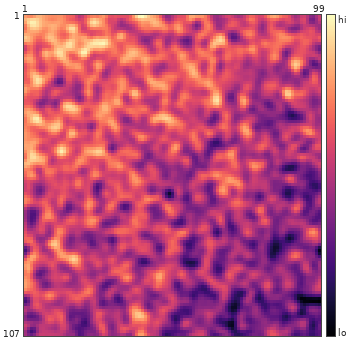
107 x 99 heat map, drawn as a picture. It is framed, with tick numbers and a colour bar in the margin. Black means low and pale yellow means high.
Grain: blotchy. Slope: up to the top left. Ninth with the lowest average: bottom right. Odd rows or columns: none.
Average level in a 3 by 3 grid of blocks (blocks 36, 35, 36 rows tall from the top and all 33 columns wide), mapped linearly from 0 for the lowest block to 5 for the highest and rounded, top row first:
5 4 3 / 4 2 2 / 2 2 0
